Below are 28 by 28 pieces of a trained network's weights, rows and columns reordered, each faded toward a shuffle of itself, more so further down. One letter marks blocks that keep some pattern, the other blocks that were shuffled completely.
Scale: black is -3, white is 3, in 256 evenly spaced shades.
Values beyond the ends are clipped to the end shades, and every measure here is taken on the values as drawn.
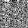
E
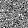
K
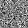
K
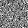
K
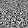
E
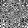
E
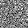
K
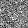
K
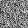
E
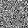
E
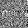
E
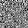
E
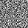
E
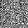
E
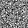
K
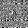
E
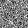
K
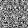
E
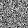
K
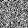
K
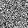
K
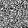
E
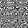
E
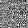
E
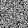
K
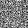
K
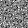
K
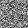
E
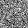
K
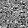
E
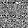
E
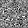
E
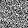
K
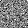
K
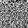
E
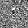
E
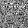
E
